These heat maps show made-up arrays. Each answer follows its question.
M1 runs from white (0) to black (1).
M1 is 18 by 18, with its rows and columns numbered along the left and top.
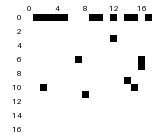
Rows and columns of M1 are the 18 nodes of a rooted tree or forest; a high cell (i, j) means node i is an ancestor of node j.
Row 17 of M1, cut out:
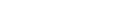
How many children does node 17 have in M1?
0
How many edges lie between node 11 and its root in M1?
0
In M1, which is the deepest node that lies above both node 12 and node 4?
0
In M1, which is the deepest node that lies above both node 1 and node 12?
0
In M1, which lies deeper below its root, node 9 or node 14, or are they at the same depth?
node 14
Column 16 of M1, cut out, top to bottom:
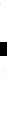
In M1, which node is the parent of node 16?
7
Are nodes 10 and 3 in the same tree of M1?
yes
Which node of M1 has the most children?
0
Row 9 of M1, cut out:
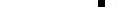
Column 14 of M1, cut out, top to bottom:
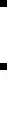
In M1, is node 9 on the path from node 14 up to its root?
yes
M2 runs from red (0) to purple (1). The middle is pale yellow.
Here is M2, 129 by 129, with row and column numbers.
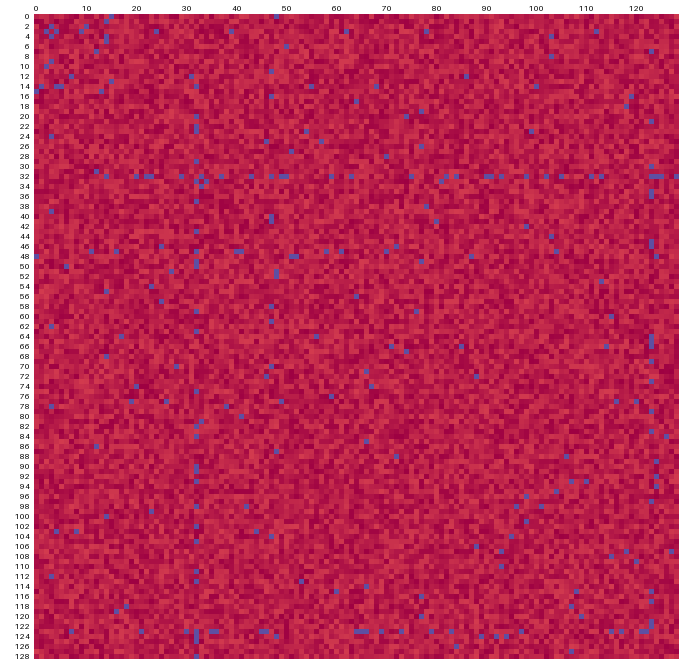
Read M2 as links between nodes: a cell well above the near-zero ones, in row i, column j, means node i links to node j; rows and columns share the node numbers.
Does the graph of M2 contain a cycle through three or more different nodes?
no
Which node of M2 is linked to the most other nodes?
node 32
